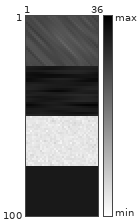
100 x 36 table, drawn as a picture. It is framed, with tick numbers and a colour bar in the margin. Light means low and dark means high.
The table splits into 4 rows of 1 panel. Panel 1,1: high, slanting down to the right, faint in contrast. Panel 2,1: very high, streaked across, faint in contrast. Panel 3,1: very low, fine-grained, faint in contrast. Panel 4,1: very high, flat.
